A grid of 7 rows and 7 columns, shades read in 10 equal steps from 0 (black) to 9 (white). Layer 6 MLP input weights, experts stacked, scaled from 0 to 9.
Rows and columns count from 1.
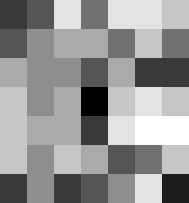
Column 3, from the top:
8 6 5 6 6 7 2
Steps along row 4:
down up down up up down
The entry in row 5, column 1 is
7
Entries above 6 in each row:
4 1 0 4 4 3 1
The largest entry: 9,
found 2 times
